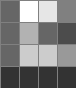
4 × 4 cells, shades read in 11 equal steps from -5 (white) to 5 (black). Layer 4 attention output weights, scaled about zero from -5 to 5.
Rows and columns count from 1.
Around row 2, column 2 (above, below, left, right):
-5 -3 1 1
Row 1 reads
1 -5 -4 0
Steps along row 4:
same same same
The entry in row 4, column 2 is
3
